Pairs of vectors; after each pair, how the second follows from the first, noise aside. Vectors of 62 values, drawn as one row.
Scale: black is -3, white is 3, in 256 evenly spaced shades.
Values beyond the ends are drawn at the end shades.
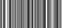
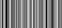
negated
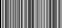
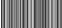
negated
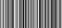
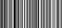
negated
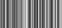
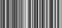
copied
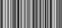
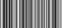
negated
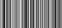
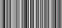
copied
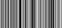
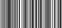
sign-scrambled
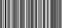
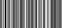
copied
